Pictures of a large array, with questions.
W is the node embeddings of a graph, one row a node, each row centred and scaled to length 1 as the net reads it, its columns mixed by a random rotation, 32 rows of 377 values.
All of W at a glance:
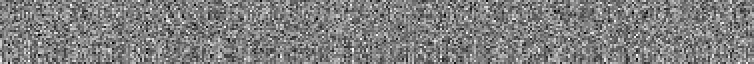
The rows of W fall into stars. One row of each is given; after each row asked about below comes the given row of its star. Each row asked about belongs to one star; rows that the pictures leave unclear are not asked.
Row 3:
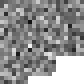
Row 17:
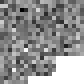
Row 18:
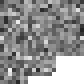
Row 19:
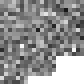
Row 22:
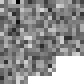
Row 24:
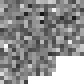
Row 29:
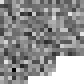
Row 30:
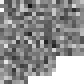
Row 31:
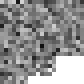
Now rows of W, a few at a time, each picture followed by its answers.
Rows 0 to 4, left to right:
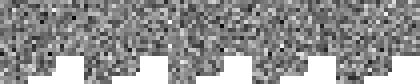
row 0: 24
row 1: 18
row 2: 17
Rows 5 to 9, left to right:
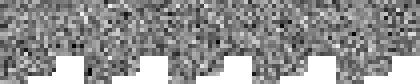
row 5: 18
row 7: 31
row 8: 31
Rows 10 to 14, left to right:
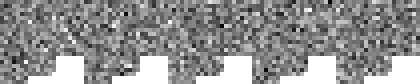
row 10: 29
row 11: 22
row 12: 17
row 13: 29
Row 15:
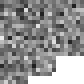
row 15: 18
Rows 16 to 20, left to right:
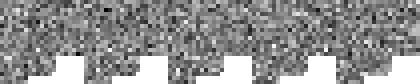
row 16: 31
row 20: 30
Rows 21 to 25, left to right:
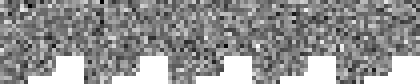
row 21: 30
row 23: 19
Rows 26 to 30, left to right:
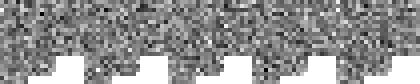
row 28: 19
